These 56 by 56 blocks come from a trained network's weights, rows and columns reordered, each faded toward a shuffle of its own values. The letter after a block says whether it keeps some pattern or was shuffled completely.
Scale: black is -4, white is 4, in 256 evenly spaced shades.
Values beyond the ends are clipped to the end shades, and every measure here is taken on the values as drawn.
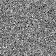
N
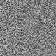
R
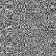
R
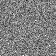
N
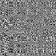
R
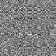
R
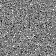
N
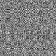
R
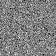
N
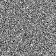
N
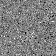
N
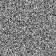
N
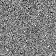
N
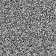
N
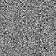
R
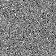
N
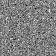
N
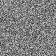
N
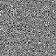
R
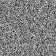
N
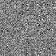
R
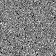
N
